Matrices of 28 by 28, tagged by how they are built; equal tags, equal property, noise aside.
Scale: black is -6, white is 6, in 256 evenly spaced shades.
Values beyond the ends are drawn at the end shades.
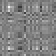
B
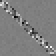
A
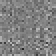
B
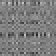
B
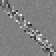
A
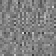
B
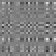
B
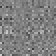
B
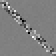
A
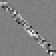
A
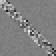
A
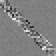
A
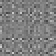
B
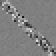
A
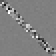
A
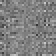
B
